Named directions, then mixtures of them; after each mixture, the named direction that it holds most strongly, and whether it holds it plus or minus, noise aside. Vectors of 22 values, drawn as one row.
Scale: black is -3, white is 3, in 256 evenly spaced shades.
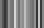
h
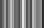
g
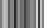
h, minus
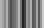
g, minus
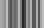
g, minus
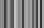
h, plus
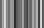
h, minus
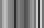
h, minus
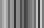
h, minus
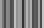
g, minus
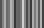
g, plus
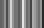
g, plus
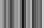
g, minus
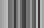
h, minus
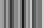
g, minus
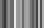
h, plus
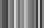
h, plus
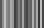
h, minus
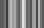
g, plus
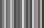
g, plus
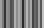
g, minus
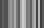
h, plus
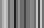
h, minus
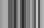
h, minus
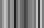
h, minus
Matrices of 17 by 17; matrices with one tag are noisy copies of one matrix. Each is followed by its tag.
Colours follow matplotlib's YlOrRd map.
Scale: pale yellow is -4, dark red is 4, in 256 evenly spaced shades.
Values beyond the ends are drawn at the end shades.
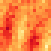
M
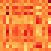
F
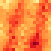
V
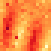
M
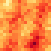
V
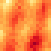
V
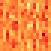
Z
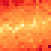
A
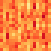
Z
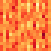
Z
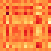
F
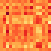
F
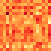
F
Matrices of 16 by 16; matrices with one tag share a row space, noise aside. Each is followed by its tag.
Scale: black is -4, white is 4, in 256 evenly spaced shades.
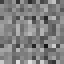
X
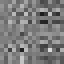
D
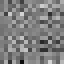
D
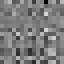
X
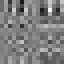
D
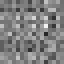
X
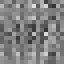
X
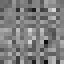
X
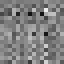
X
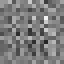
X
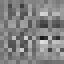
D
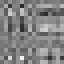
D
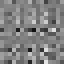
X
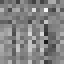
X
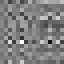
D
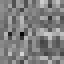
D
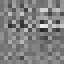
D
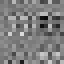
D
